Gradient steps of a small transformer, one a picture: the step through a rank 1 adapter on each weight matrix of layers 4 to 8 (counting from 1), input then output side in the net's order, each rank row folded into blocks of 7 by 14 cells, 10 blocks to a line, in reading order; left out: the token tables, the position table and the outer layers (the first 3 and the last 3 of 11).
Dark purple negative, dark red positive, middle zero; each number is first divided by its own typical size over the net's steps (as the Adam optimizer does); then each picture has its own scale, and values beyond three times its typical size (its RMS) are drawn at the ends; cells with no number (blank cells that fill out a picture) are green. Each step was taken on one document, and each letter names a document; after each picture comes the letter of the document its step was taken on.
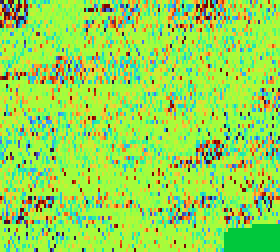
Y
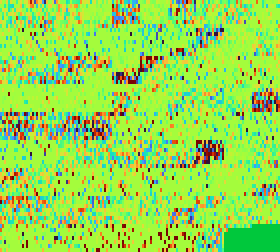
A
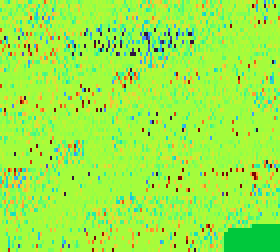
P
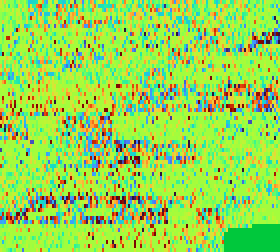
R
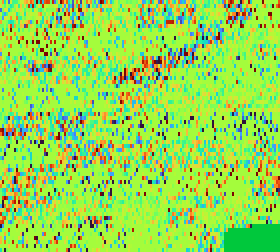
A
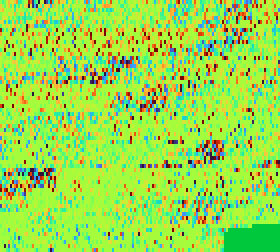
Y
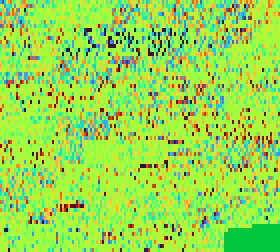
Y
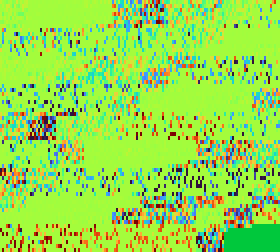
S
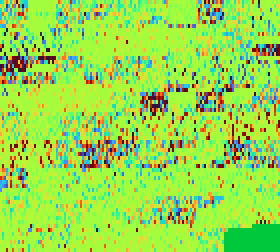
S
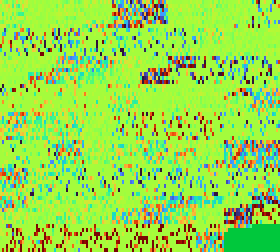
S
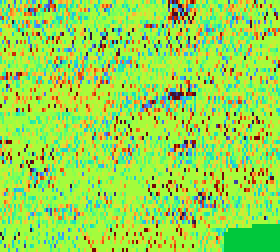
Y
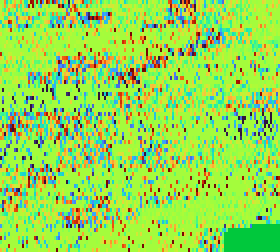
A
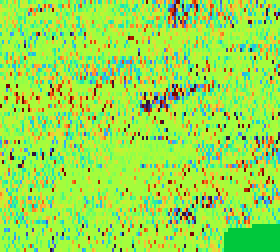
Y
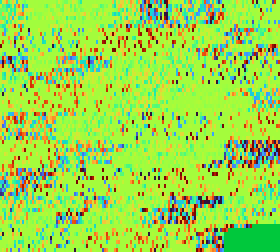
S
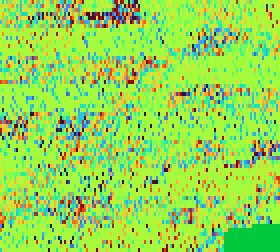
A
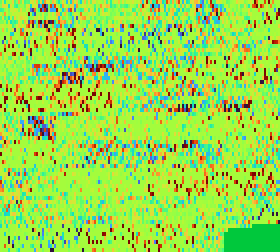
Y
